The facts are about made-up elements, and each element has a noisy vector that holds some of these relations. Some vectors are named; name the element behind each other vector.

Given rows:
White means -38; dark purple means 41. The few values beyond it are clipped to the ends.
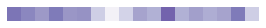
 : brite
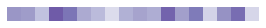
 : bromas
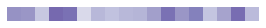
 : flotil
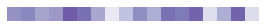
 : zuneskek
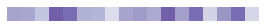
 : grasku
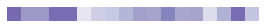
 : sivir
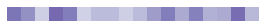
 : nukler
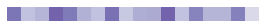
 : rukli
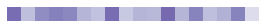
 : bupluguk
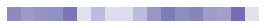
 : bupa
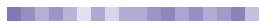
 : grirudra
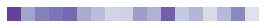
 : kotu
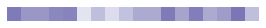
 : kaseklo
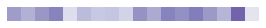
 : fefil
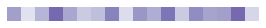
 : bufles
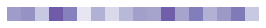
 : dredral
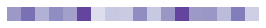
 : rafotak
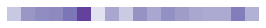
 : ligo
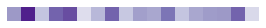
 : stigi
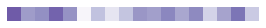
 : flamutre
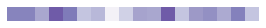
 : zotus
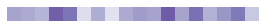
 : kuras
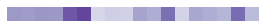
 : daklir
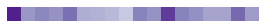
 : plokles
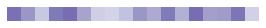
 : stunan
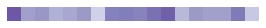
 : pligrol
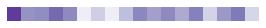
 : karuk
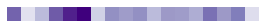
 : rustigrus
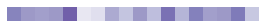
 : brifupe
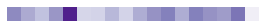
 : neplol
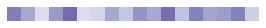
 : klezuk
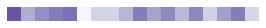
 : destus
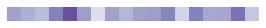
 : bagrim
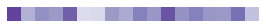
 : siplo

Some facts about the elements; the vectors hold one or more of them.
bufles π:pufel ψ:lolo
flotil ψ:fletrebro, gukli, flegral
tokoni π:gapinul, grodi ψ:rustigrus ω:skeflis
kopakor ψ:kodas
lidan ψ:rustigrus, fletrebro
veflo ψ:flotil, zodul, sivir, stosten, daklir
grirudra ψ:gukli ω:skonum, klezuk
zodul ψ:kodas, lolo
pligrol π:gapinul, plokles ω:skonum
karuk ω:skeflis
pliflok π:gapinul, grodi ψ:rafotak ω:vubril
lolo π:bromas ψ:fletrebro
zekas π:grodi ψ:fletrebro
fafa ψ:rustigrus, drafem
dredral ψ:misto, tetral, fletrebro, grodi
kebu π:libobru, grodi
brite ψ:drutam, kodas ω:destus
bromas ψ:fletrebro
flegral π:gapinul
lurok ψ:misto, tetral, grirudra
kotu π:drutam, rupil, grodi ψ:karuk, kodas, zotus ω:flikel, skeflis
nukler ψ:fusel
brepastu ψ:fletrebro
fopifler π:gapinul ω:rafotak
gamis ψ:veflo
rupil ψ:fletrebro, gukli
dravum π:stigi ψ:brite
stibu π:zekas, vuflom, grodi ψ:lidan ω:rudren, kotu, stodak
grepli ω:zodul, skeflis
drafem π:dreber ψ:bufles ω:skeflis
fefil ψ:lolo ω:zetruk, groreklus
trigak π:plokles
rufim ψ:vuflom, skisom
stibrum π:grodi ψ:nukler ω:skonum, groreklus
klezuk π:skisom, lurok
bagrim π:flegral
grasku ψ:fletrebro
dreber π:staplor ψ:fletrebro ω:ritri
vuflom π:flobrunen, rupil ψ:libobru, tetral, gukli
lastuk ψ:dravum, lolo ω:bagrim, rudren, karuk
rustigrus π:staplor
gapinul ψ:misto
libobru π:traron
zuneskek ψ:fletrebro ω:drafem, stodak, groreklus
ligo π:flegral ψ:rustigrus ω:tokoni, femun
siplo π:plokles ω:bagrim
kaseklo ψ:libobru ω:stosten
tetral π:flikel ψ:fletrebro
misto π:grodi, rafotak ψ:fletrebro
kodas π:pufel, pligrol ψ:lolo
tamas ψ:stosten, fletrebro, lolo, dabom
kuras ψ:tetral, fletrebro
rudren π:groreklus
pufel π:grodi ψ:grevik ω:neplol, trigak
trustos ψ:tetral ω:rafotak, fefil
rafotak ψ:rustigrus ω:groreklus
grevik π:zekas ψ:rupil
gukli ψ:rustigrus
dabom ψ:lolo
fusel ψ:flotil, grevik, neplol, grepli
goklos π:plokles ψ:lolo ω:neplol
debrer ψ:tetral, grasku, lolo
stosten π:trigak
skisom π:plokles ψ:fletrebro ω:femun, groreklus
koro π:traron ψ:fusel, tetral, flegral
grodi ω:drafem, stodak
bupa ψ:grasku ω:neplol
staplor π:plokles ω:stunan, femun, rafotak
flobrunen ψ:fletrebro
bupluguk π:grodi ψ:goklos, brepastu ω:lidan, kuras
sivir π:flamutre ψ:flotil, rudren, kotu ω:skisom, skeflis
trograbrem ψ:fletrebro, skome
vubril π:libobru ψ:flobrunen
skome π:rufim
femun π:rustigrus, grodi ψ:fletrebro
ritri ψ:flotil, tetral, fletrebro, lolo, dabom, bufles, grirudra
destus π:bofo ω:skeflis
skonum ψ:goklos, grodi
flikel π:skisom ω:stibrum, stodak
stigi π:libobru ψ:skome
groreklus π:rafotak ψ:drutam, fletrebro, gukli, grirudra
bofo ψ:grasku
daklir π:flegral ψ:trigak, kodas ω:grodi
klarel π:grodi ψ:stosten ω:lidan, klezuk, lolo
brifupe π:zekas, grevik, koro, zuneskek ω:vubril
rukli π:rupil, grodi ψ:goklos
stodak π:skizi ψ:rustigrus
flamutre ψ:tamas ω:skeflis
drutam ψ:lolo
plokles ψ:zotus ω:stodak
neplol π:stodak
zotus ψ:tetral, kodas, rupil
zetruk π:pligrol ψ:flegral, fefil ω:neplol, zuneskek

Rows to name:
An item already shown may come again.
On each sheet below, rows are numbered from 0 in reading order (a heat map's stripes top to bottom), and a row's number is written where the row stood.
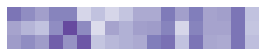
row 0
kaseklo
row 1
bagrim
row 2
gapinul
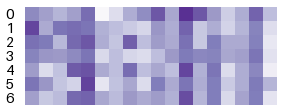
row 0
skisom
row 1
kotu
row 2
kebu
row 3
bupa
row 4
zekas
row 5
flikel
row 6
misto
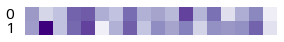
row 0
zekas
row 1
libobru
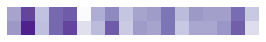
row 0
koro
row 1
stigi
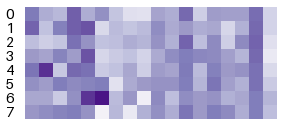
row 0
zodul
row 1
drafem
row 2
lolo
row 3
zetruk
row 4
traron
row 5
fopifler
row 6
stodak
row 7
trustos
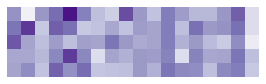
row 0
dreber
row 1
traron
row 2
stibrum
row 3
bagrim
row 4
lidan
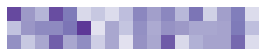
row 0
skeflis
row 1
ligo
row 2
kodas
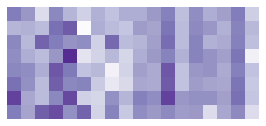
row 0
skonum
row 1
vuflom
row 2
pliflok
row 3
neplol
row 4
zotus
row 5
kopakor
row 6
trigak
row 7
tokoni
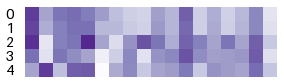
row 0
kotu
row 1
kotu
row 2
staplor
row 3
goklos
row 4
koro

